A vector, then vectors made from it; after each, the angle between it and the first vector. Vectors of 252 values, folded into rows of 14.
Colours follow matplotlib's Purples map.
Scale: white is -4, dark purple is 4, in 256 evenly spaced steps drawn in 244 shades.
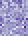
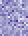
partly opposed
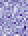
partly aligned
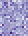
nearly opposite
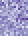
partly aligned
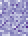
partly opposed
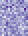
orthogonal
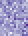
partly aligned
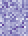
nearly opposite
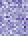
nearly parallel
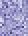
nearly opposite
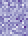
nearly parallel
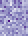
partly aligned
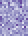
nearly parallel
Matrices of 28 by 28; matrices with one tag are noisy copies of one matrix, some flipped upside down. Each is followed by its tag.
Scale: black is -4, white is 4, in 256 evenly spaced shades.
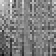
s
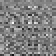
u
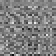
u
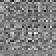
u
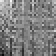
s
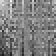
s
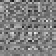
u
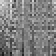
s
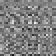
u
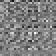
u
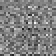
u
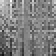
s
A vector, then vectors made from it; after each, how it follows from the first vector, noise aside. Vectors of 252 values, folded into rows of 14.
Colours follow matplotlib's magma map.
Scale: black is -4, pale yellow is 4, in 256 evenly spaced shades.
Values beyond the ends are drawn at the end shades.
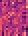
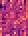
reversed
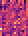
reversed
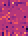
partly zeroed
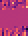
partly zeroed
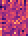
reversed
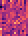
reversed
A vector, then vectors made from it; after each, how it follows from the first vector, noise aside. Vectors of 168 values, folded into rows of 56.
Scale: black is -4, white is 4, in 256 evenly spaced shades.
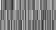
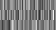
wrapped around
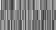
copied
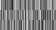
copied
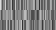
sign-scrambled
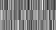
wrapped around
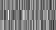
wrapped around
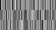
sign-scrambled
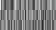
copied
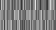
wrapped around
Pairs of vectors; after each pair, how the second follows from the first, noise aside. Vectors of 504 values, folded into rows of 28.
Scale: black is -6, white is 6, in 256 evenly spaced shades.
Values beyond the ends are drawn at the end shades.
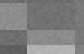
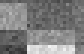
scaled up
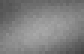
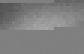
partly zeroed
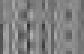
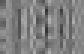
wrapped around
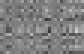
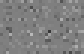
partly zeroed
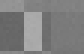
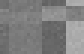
wrapped around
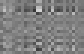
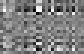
scaled up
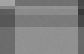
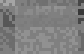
partly zeroed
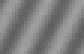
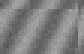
wrapped around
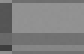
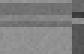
wrapped around
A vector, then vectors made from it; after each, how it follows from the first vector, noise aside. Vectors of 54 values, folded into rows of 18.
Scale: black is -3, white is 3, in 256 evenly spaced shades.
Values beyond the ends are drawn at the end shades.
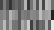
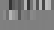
partly zeroed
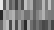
reversed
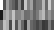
reversed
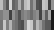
sign-scrambled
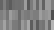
shrunk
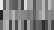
reversed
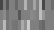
partly zeroed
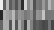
reversed
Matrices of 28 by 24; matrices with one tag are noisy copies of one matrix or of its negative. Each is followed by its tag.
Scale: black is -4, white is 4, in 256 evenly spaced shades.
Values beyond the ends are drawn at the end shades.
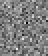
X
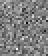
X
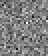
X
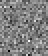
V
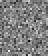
V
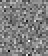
V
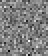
V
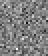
X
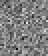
X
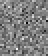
X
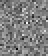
X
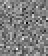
X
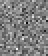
X
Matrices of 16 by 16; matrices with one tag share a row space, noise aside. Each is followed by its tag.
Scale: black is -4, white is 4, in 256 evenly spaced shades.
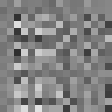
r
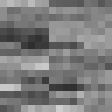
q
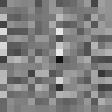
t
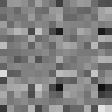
t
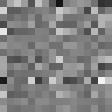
t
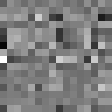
t
